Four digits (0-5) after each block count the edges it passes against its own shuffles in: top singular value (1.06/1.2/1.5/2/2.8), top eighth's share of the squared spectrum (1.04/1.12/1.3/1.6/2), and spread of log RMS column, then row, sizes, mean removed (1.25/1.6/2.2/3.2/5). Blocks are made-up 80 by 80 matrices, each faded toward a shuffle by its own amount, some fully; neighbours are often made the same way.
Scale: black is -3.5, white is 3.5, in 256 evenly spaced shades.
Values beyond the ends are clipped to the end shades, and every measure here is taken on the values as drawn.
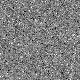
0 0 0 0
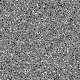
0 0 0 0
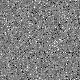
0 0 0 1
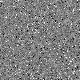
0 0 0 0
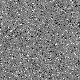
0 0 0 0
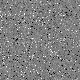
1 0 0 0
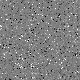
1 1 0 0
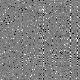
4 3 2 1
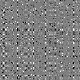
5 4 3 3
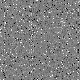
3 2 1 0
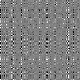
5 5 4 3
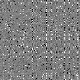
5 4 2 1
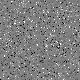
1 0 0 0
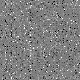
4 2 1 0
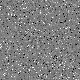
0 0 0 0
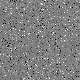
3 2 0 0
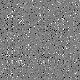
4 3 1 1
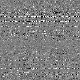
3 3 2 4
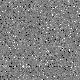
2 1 0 1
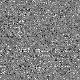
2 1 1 2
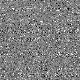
1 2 1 3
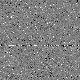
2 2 0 1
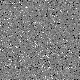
0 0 0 1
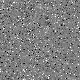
2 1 0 0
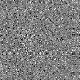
4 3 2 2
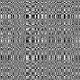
5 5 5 4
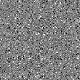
4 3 2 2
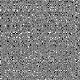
4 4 2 2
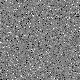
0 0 0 0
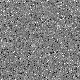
2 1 0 0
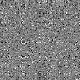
4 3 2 2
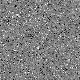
2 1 0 0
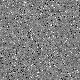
1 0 0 0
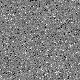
2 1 0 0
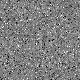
2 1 0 0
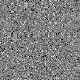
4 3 1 1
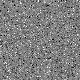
2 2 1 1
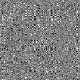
4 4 3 2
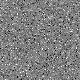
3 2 1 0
